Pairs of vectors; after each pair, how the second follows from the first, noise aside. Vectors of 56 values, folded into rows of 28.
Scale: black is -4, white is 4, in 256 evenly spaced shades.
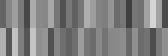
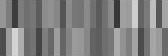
reversed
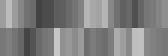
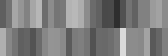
wrapped around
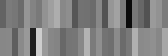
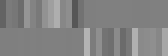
partly zeroed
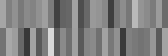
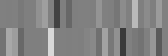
partly zeroed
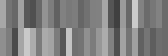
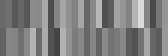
reversed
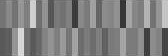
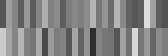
reversed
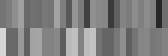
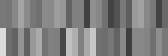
copied
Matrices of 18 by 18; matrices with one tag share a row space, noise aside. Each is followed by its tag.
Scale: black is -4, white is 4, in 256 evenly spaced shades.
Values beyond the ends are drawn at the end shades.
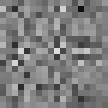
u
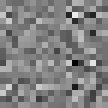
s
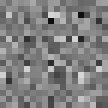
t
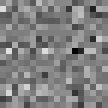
s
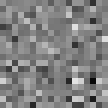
s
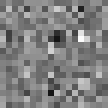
t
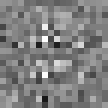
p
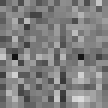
u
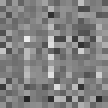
t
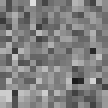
s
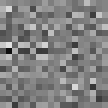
s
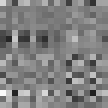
s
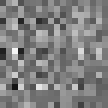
u
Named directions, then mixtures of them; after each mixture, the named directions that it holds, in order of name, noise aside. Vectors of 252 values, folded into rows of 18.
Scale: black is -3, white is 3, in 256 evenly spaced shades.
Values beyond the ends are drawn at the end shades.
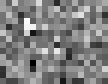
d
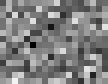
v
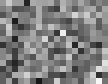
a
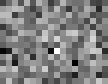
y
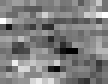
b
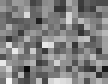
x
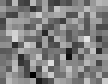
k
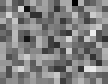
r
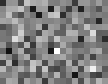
r, v, y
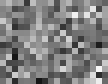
a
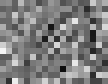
a, v, y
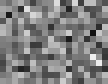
r, v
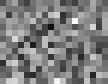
k, v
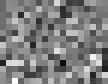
a, v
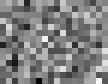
a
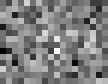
y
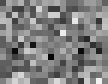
a, v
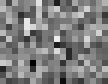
d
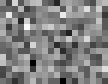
d, r, v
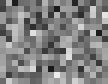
d, r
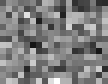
r, v, x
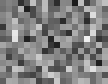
k, r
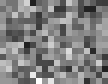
a, k, x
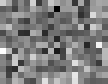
d, r, y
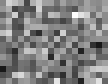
a, d, v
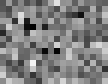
d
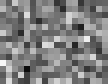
d, x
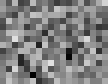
k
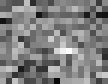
a, b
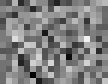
k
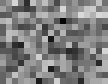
a, b, k
